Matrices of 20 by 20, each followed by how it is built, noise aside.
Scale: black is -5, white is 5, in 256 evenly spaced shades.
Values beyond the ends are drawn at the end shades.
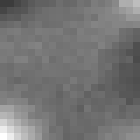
smooth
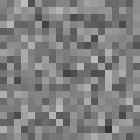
noise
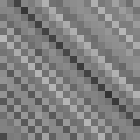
Toeplitz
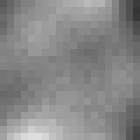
smooth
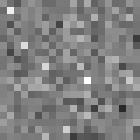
noise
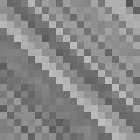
Toeplitz
